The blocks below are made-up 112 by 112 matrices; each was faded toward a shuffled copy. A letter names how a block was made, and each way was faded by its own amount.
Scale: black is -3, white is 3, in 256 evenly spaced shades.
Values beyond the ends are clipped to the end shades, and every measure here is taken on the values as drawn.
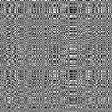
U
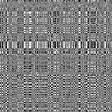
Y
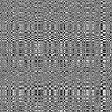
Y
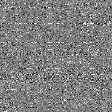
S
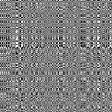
U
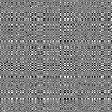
Y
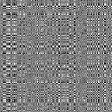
Y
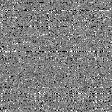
S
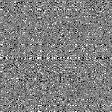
S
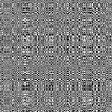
U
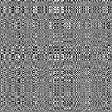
U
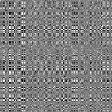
Y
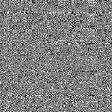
S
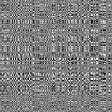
U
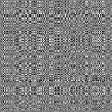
U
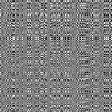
U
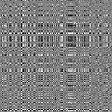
Y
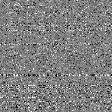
S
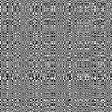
U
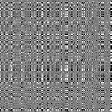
Y
